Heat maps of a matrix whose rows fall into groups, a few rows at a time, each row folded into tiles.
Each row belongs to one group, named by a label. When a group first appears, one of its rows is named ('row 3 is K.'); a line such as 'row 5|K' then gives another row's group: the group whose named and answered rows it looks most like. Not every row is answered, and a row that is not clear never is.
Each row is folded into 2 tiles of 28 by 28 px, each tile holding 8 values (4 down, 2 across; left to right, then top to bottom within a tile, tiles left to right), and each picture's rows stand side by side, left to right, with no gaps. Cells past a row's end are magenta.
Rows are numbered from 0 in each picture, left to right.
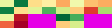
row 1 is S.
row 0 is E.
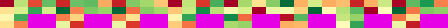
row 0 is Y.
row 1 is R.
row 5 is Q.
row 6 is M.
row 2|R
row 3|Y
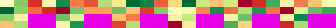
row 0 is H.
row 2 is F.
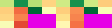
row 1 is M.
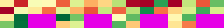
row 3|Y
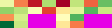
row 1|Y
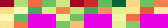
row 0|Y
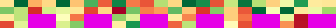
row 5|E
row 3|F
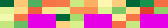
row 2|F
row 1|S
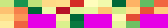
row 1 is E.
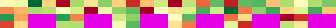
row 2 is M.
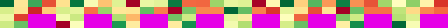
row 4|H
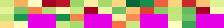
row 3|M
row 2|F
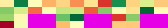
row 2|Q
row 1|S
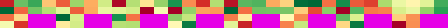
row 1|S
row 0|R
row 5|F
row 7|E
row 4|R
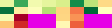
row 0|E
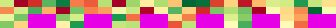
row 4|M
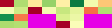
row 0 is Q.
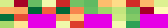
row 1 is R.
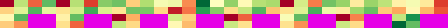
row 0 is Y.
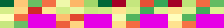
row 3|Y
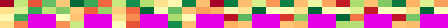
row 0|Y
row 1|F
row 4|Q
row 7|Q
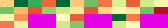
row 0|F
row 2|H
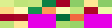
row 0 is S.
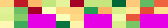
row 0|M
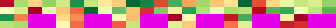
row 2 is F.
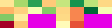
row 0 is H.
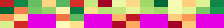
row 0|R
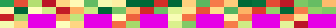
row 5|R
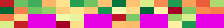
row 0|R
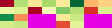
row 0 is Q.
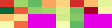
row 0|R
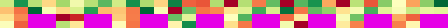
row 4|Y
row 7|E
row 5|R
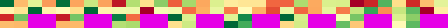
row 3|S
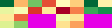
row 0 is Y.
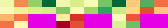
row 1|E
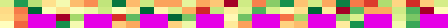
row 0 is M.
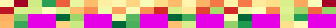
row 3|S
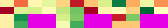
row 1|M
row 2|Q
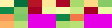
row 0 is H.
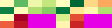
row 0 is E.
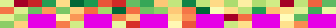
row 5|Y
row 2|R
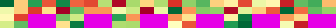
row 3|R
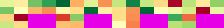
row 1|Q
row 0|E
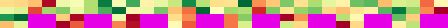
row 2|E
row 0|S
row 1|E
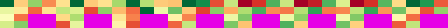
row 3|F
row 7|F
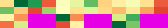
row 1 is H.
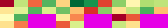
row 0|Y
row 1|F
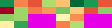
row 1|F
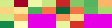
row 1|R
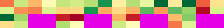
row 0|S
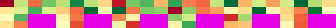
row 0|Y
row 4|Q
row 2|R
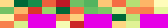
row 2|S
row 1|R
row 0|F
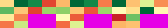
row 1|F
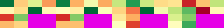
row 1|Q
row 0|Q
